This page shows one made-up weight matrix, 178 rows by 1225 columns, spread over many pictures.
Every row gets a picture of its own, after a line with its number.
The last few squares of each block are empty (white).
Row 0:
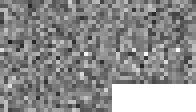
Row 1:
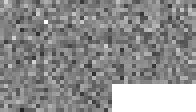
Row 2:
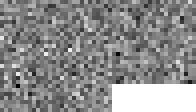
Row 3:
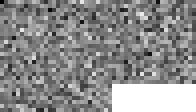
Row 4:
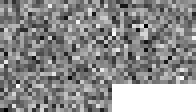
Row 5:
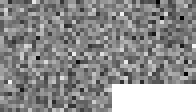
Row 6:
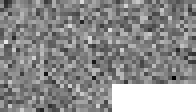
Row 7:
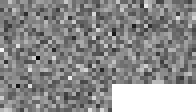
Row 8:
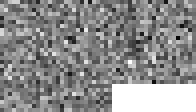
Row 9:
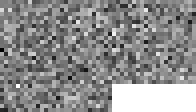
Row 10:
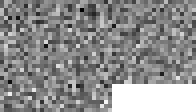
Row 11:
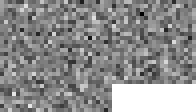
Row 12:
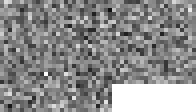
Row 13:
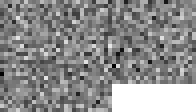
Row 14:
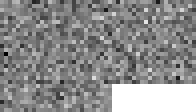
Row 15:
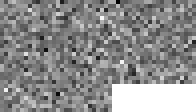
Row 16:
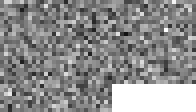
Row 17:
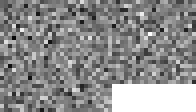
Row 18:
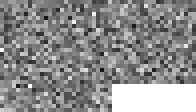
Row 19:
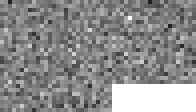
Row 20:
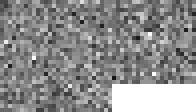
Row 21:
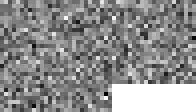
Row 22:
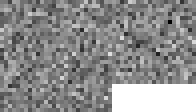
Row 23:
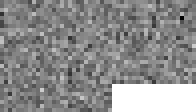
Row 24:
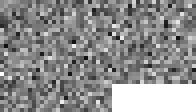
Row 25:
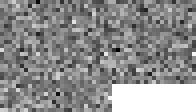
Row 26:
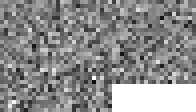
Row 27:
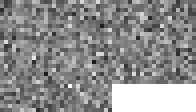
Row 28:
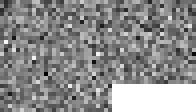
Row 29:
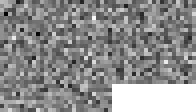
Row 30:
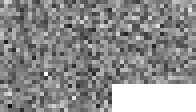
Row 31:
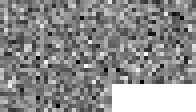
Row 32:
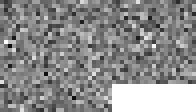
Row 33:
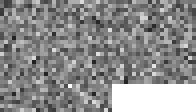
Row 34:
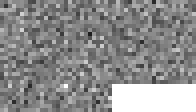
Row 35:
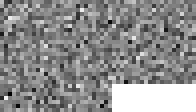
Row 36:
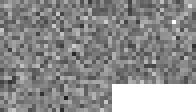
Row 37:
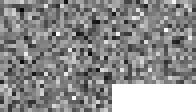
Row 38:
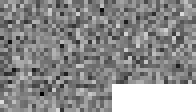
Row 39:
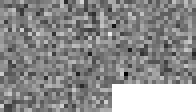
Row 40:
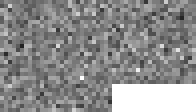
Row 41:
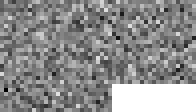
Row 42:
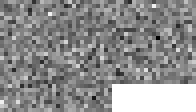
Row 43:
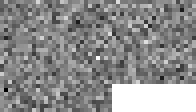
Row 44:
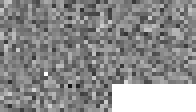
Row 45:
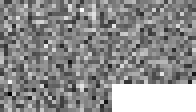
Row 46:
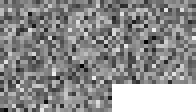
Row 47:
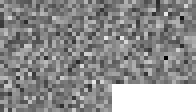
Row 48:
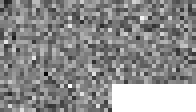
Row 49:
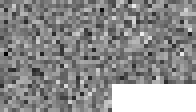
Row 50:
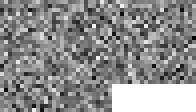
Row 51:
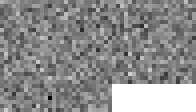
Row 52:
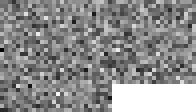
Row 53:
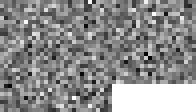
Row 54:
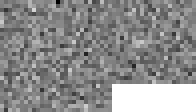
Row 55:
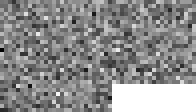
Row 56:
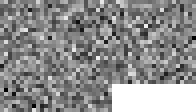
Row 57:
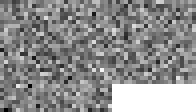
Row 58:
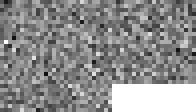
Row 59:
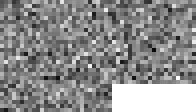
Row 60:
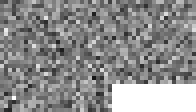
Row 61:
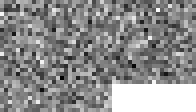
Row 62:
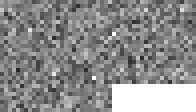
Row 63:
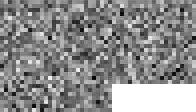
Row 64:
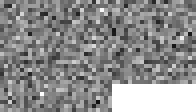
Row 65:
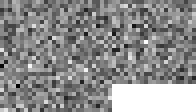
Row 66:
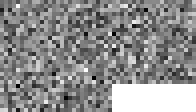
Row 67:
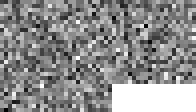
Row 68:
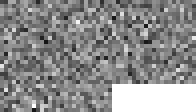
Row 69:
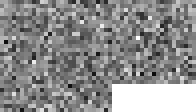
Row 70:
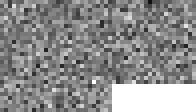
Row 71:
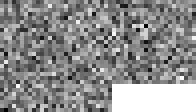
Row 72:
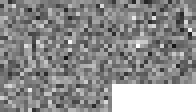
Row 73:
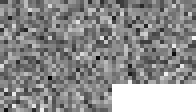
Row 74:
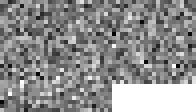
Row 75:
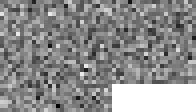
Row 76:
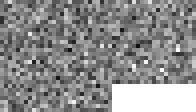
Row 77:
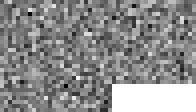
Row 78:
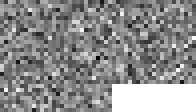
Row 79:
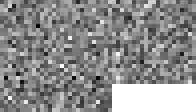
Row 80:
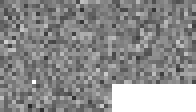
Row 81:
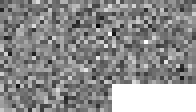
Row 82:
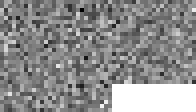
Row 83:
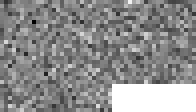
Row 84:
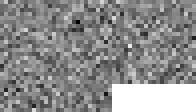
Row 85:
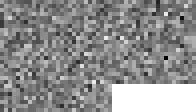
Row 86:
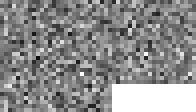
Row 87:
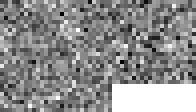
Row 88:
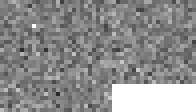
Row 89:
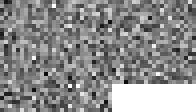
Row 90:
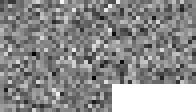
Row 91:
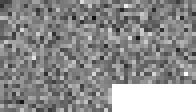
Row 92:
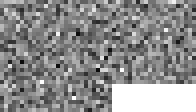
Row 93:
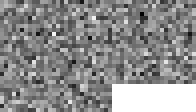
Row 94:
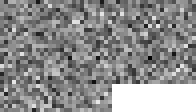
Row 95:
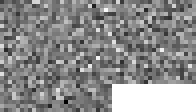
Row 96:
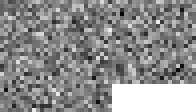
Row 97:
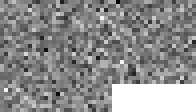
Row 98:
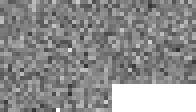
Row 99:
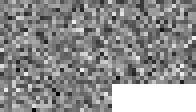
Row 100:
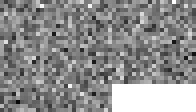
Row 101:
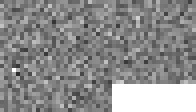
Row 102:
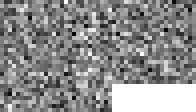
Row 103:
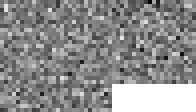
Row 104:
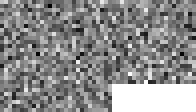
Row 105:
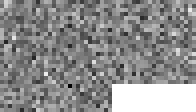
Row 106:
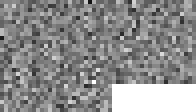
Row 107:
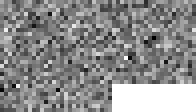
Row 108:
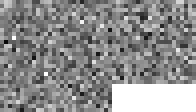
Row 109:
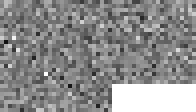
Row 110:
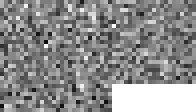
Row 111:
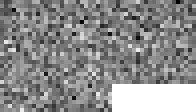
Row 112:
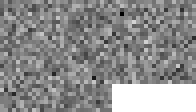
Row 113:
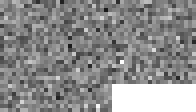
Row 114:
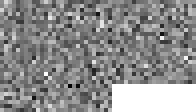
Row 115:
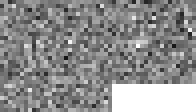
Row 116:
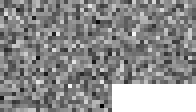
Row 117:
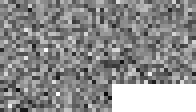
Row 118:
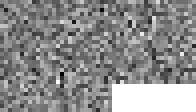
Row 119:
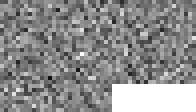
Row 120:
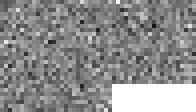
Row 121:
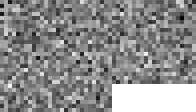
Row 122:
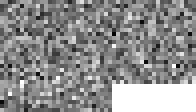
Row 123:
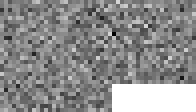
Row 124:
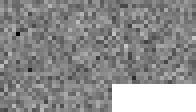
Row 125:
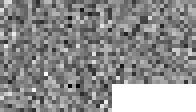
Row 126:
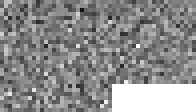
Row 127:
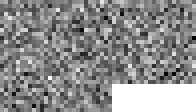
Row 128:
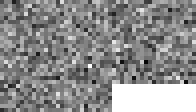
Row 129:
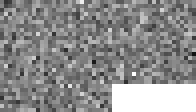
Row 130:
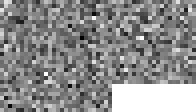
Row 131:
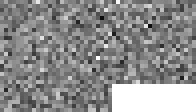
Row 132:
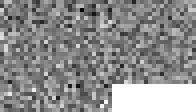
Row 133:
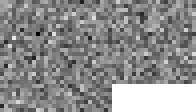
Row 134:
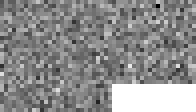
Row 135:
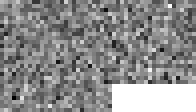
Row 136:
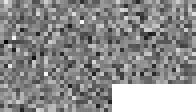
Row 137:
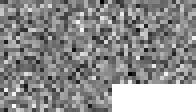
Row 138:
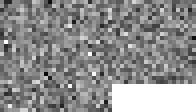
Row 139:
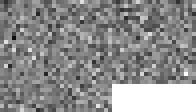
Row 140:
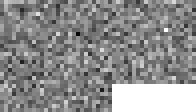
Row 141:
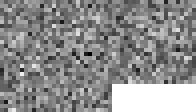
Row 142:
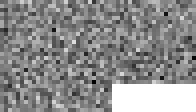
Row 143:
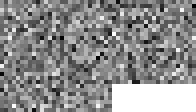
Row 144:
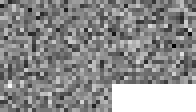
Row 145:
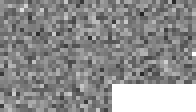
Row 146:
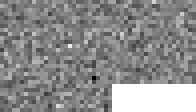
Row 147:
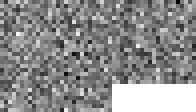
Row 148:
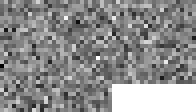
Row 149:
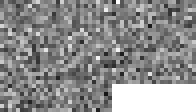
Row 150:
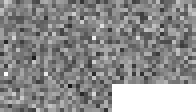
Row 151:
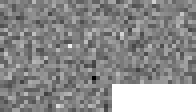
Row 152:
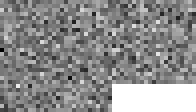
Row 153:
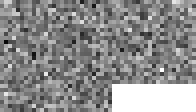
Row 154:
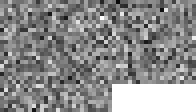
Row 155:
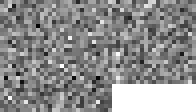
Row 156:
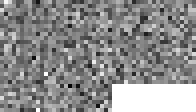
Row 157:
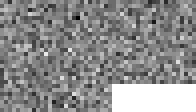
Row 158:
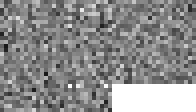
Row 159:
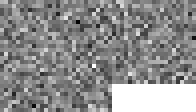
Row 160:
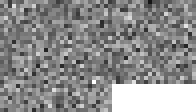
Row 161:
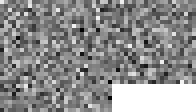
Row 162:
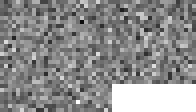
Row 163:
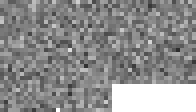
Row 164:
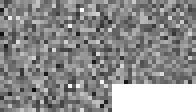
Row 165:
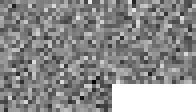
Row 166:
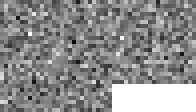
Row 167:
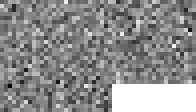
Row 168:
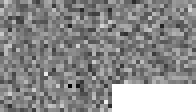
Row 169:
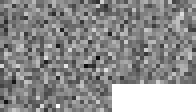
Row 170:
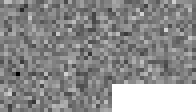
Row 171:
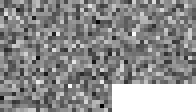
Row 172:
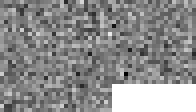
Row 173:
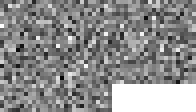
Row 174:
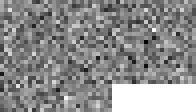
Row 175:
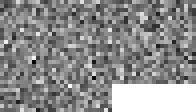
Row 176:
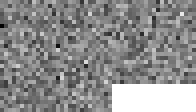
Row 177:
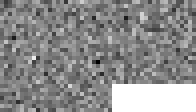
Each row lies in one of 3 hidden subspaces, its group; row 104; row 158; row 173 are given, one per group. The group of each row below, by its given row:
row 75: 173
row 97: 104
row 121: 173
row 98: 173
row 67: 104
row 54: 173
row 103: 173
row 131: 104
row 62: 104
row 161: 104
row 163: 173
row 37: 158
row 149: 104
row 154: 104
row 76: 173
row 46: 104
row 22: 173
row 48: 158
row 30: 158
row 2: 173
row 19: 173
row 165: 173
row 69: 158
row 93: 158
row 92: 158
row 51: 104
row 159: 104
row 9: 104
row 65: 104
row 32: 158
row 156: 158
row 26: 104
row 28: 158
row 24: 173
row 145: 158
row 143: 104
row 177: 158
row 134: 104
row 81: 104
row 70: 173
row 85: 173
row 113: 104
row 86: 173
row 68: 104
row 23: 173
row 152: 104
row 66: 104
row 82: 158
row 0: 173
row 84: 104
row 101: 173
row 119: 104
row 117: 104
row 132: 158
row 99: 104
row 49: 173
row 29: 158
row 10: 158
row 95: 104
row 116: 158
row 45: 158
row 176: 173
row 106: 173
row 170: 158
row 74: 173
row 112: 104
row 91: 158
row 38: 173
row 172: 158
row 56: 104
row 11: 158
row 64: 173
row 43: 104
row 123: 104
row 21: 104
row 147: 173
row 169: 173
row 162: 158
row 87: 104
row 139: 158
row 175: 158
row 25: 104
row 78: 104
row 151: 173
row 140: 158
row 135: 104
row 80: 158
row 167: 173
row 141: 173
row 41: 104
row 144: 173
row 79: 173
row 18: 104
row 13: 173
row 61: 173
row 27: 158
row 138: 158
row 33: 158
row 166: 173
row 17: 158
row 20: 158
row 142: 173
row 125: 158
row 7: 104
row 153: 158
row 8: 173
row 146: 173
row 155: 173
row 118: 173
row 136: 158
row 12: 158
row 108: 158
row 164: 158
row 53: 173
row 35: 158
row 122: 173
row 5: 173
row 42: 173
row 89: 158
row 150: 158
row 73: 104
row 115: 173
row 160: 173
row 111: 158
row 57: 104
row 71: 104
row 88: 104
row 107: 104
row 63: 104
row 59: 104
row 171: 158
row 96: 104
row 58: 158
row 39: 158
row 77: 173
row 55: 104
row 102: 158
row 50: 104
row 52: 104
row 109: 158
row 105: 158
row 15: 104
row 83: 158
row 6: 158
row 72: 173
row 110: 158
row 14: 104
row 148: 104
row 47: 173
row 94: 104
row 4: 104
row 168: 158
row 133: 158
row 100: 158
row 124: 104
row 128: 104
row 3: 158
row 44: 158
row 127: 104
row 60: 104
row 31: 173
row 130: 158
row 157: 173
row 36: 173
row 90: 104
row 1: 158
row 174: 104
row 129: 158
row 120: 158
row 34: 173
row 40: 173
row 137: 104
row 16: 158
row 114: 158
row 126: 158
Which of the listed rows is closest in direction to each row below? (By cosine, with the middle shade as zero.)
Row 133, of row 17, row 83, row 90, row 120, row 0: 0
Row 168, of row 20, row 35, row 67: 67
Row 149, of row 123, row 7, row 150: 123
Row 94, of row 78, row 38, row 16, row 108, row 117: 78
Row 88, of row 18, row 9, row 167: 18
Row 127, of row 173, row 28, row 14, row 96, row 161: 96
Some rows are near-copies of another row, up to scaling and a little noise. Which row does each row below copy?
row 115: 72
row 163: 98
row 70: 160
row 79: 155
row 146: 151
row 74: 122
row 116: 171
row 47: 85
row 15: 97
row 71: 4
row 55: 52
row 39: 172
